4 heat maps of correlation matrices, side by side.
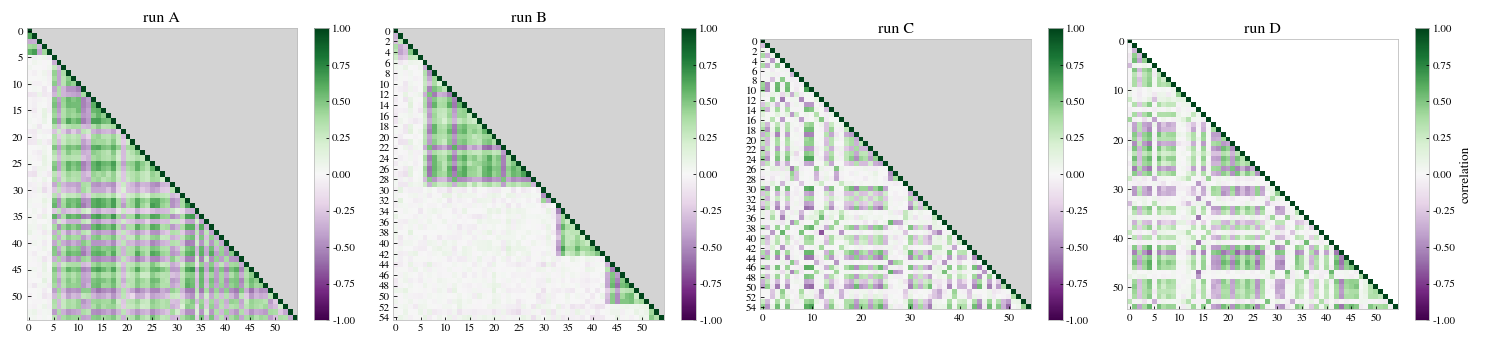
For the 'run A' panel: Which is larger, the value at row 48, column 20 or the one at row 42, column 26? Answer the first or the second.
the second
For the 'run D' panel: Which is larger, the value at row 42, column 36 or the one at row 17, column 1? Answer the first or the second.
the first
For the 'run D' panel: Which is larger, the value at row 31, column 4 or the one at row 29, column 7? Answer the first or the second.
the second
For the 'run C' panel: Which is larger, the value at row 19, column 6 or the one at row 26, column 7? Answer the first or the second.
the second
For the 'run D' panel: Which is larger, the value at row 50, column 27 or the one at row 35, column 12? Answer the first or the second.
the first
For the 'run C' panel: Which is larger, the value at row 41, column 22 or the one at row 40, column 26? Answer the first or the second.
the second
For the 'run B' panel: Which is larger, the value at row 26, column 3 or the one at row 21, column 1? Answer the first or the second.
the first
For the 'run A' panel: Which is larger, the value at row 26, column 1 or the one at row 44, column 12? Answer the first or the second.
the first
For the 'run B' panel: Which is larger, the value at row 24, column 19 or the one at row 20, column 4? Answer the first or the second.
the first
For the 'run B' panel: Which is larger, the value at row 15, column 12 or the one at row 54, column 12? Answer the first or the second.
the second
